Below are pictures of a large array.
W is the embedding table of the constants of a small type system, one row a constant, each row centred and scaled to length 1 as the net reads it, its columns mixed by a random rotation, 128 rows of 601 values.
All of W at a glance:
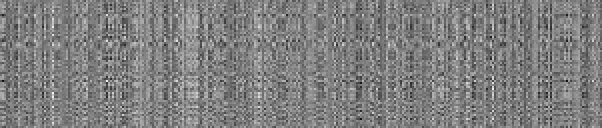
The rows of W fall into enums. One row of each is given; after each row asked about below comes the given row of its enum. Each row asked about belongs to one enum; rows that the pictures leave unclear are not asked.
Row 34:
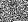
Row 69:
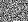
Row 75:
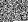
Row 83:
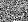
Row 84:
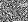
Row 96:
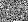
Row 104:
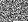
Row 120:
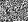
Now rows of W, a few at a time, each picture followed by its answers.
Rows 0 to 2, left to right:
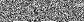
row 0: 104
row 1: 120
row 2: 84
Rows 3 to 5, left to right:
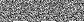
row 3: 104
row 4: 104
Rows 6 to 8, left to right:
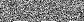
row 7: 104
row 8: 83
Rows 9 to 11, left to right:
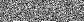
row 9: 69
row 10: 96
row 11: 34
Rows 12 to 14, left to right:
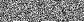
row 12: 69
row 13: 34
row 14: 120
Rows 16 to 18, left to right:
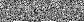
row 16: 96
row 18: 96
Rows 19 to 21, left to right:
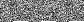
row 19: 34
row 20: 83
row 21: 34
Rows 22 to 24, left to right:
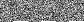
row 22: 34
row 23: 83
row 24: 69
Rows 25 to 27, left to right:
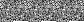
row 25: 96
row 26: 96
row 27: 96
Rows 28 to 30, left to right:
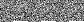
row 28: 83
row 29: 69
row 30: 69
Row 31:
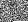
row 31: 34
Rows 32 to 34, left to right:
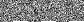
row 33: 120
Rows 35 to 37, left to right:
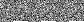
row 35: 96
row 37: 69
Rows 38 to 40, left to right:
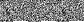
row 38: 120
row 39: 69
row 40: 120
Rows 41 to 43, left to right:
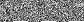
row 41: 120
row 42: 34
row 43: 84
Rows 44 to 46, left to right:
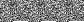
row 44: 34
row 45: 34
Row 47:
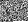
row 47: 120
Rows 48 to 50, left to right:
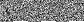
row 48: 120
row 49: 104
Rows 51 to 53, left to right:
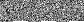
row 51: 120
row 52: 69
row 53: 96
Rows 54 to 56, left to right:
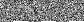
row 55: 120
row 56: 69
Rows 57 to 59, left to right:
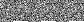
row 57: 96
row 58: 69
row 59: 69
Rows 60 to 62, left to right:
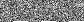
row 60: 34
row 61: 96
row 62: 84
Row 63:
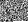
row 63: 120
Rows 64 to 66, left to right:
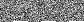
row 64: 83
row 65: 34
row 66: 69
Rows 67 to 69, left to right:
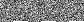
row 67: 96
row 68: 34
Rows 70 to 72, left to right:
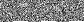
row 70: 84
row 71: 69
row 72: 120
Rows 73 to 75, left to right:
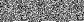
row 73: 75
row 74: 34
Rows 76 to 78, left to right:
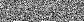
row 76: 96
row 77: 83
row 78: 104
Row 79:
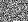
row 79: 69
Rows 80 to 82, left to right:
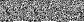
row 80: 120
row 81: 120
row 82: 83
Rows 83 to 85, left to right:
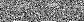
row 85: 96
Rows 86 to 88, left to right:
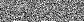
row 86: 83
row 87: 69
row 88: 104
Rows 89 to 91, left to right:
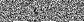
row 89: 104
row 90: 120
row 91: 104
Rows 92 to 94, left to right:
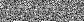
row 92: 96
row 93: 96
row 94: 104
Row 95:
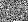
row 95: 96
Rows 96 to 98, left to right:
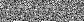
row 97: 96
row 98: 104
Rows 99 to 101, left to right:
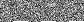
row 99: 34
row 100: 84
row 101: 69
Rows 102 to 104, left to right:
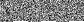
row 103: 75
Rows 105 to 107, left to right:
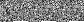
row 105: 120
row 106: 96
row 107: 96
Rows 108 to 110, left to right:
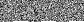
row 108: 75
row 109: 120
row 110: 69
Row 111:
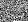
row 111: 83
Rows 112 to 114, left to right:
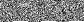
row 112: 84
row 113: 34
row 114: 120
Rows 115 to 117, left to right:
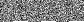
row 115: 75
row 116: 104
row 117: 34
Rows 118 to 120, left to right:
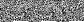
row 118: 83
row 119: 83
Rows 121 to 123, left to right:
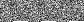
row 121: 34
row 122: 34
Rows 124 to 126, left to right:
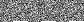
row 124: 69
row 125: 34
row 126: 69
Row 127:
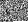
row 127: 120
